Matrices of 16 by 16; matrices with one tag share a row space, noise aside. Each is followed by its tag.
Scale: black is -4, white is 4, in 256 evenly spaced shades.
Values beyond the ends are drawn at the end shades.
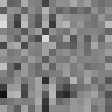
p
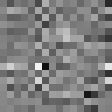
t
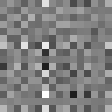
p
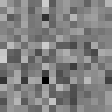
p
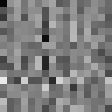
p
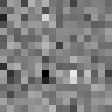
p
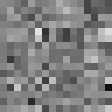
t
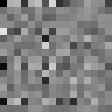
p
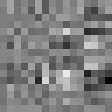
t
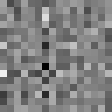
p
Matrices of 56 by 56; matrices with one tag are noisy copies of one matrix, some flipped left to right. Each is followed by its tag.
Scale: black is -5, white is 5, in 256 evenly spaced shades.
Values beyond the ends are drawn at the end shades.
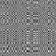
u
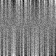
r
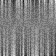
r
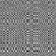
u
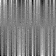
r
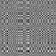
u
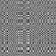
u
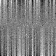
r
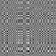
u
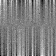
r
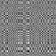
u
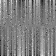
r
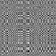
u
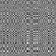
u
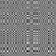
u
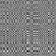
u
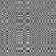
u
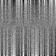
r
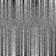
r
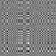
u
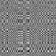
u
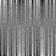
r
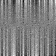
r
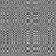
u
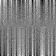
r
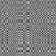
u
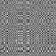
u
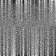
r
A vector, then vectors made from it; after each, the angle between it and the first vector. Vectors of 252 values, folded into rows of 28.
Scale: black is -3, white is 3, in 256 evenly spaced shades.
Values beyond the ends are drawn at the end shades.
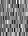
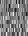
nearly opposite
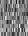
nearly opposite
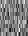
partly aligned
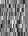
orthogonal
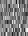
nearly opposite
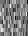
orthogonal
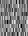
nearly opposite
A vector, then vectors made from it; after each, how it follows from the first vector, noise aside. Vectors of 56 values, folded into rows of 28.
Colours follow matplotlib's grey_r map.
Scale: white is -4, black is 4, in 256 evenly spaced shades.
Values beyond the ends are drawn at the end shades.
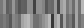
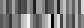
scaled up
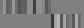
partly zeroed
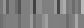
partly zeroed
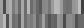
wrapped around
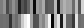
scaled up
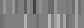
partly zeroed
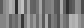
wrapped around
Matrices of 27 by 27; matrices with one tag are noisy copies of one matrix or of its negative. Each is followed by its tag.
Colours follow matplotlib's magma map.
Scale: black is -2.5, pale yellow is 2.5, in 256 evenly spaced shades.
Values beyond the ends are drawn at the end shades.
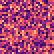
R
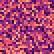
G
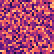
G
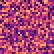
R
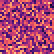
G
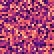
R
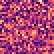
R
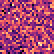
G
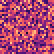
R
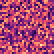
R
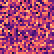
R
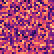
R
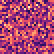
R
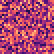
R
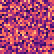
R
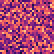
G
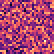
G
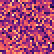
G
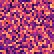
G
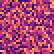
G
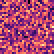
R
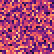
G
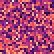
G
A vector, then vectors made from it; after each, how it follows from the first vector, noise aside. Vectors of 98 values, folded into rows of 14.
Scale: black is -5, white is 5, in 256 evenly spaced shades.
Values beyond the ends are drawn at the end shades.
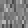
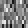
scaled up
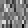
scaled up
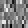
scaled up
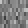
wrapped around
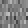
wrapped around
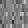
wrapped around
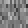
wrapped around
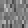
copied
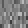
wrapped around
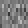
wrapped around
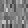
copied
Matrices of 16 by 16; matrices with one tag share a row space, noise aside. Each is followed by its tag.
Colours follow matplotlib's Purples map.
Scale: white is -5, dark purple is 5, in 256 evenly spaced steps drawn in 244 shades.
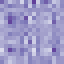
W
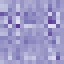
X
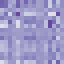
X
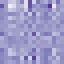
W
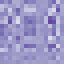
X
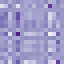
X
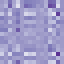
X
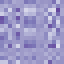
X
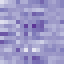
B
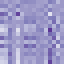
X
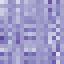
X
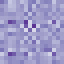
W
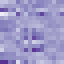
B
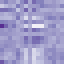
B
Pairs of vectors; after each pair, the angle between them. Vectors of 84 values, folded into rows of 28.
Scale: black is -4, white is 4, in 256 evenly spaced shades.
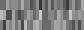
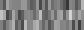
nearly parallel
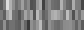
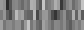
nearly opposite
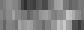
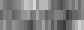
nearly opposite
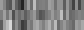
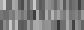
partly aligned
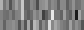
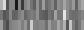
orthogonal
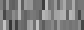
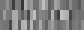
orthogonal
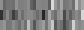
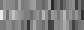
nearly opposite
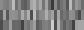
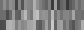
partly aligned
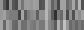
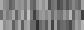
orthogonal
